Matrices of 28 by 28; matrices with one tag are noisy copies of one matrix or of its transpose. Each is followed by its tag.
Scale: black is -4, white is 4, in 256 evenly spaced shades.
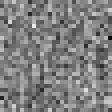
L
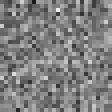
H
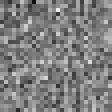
H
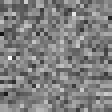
H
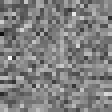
H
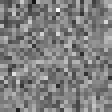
H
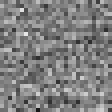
L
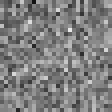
H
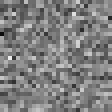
H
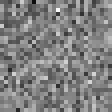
H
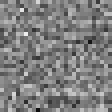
L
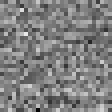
L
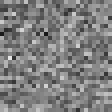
H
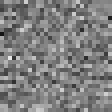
H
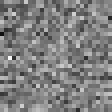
H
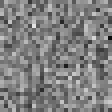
L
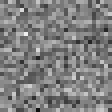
L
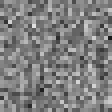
L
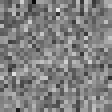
H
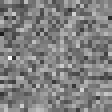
H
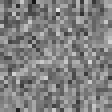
H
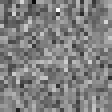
H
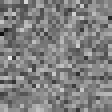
H
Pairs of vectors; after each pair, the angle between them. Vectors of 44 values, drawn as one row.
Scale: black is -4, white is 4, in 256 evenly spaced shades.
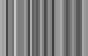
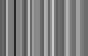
nearly opposite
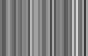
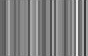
nearly parallel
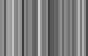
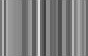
partly aligned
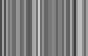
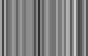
nearly opposite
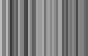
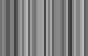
orthogonal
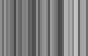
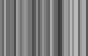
nearly parallel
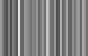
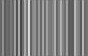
partly aligned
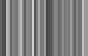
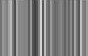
orthogonal
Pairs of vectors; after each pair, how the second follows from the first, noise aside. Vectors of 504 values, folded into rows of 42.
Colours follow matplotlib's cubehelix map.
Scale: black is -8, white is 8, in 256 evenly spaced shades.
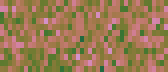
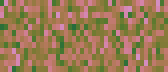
shuffled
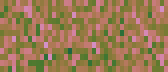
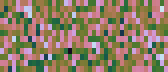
scaled up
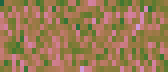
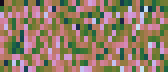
scaled up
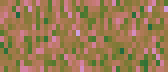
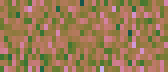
shuffled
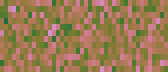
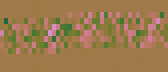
partly zeroed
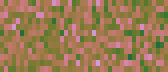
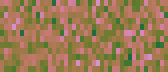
sign-scrambled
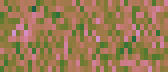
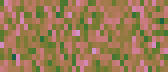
shuffled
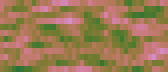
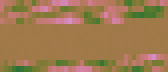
partly zeroed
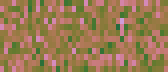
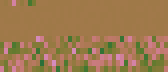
partly zeroed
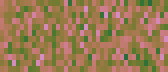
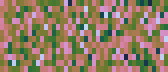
scaled up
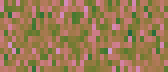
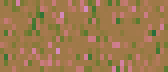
partly zeroed
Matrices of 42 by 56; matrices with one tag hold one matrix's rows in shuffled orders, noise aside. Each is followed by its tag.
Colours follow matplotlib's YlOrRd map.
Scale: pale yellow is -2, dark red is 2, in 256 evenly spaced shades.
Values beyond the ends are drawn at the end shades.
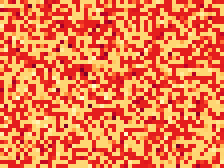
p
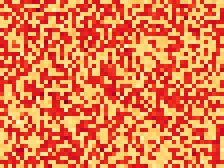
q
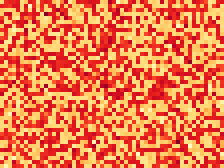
q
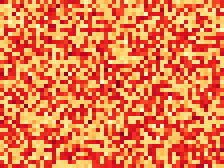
p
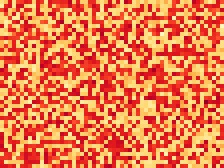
q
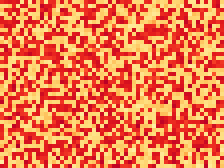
q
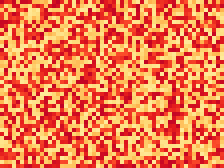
q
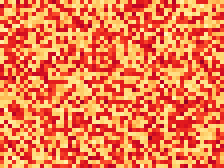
p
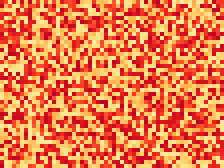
p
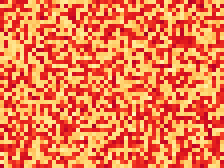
p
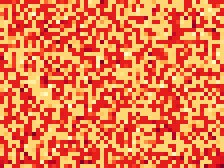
q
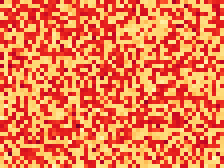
q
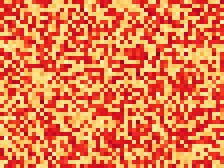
p
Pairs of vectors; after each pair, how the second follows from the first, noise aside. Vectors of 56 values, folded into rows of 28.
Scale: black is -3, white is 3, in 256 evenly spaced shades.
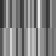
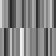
shuffled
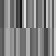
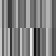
reversed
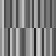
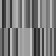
sign-scrambled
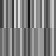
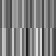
reversed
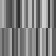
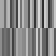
sign-scrambled
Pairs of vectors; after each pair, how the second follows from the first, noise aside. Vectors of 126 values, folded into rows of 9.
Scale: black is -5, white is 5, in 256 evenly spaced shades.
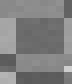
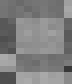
negated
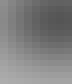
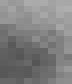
reversed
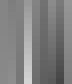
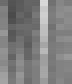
reversed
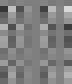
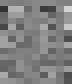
sign-scrambled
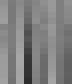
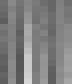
negated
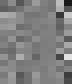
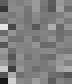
reversed
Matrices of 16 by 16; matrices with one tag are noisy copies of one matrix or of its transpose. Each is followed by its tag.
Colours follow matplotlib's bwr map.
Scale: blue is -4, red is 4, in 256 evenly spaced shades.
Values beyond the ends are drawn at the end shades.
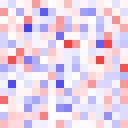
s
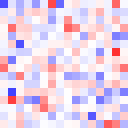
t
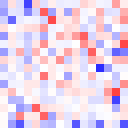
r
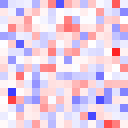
t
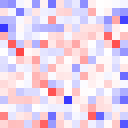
r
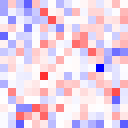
r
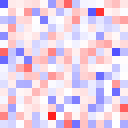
t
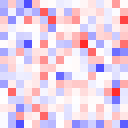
r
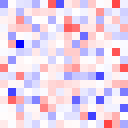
t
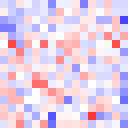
r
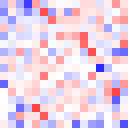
r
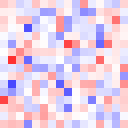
s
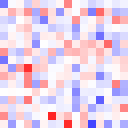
t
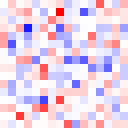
s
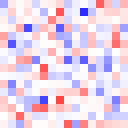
s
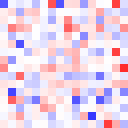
t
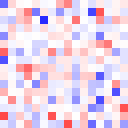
t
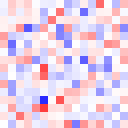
s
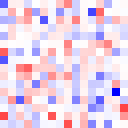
t
